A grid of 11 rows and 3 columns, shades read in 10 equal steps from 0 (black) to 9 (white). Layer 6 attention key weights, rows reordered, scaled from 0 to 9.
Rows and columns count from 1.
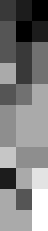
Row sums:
3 4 9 12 13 17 17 17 15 18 21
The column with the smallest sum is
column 2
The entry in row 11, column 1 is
6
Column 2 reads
1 0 2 2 4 6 6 5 6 3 6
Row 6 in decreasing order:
6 6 5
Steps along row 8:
down same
